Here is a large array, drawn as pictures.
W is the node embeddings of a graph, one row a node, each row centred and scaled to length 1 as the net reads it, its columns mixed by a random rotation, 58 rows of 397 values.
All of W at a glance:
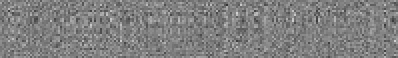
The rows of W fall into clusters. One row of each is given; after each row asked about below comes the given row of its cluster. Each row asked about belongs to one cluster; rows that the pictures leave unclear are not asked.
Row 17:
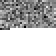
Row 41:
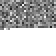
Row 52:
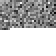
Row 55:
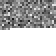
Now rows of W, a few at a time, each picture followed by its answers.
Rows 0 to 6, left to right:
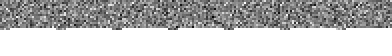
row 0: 41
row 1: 55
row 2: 52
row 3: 17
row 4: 52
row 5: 52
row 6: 41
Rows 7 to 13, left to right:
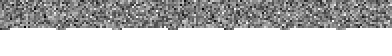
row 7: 17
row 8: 55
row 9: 41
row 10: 17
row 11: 17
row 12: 55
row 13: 55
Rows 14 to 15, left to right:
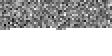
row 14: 55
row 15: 55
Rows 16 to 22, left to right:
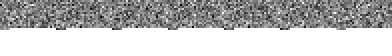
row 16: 41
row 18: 17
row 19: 17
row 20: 17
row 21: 17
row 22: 41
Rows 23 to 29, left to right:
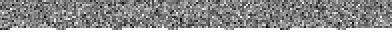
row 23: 17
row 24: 41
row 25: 55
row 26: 55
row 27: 41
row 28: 17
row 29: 41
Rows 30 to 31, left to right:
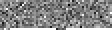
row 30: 41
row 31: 17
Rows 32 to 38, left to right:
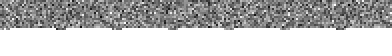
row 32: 41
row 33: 17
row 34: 52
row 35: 55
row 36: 41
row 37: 55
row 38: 17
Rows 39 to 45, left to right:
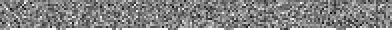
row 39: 41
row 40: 41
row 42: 17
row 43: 55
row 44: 52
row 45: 55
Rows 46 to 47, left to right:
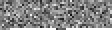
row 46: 55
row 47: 17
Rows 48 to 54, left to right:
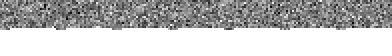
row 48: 41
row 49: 17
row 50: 41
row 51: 55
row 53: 52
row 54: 41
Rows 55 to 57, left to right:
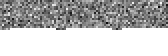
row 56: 17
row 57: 52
